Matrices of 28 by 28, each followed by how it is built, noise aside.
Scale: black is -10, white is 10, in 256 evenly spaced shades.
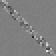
banded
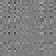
low rank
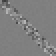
banded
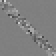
banded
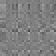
low rank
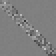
banded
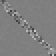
banded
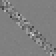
banded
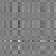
low rank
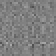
low rank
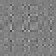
low rank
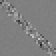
banded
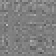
low rank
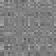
low rank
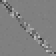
banded
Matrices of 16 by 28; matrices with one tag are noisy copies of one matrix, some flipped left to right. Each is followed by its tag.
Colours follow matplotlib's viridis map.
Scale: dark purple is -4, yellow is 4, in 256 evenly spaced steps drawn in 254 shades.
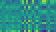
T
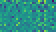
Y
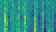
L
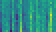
L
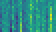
L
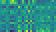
T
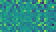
Y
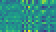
T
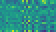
T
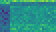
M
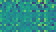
Y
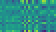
T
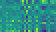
T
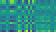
T
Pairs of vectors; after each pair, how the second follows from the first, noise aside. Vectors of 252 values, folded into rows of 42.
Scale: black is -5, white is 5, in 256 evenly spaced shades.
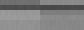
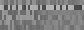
sign-scrambled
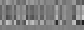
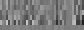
sign-scrambled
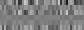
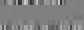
partly zeroed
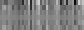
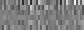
sign-scrambled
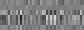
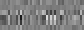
copied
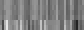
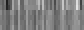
reversed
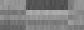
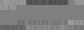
partly zeroed
